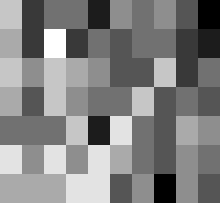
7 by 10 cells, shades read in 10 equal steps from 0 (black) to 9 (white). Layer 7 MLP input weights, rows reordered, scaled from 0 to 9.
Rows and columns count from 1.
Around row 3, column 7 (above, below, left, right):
4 7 3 7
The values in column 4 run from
2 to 8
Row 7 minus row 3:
-1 1 -1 2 3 0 2 -7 3 -1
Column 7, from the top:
4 4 3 7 4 4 5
